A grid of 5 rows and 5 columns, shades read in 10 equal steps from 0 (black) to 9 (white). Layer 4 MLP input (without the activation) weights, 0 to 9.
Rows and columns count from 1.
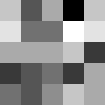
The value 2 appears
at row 3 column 5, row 4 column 1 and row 4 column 4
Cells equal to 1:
0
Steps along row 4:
up up down up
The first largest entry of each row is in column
1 4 4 5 4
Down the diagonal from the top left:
7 4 6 2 6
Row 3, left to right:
6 6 6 7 2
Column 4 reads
0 9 7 2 7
